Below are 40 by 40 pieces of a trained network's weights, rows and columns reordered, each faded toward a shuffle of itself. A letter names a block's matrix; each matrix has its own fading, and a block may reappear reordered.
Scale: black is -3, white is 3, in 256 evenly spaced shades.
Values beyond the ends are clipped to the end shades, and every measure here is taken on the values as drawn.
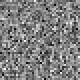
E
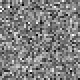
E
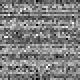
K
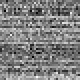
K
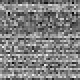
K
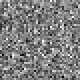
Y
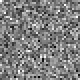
E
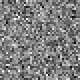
Y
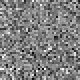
Y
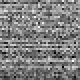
K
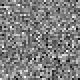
E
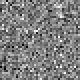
Y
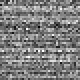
K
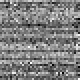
K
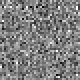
Y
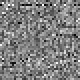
Y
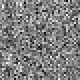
E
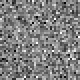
Y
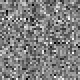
Y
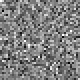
E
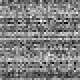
K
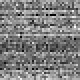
K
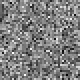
Y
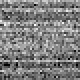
K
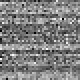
K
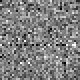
Y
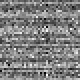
K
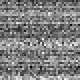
K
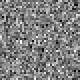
E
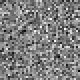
Y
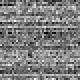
K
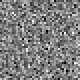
E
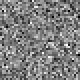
E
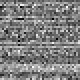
K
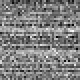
K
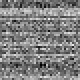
K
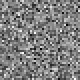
E
